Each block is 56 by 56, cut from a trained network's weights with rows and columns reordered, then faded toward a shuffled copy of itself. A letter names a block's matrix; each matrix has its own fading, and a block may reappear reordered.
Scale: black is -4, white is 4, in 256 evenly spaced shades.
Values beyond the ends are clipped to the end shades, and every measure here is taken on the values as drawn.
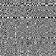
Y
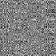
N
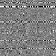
Y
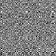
N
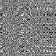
N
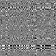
Y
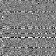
Y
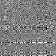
Y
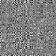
N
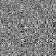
N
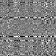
Y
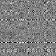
Y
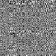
N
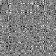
N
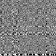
Y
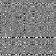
Y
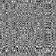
N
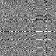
Y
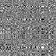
N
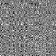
N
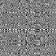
Y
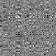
N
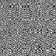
N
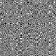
N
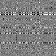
Y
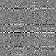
Y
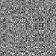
N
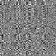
N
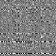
Y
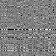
Y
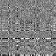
Y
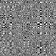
N
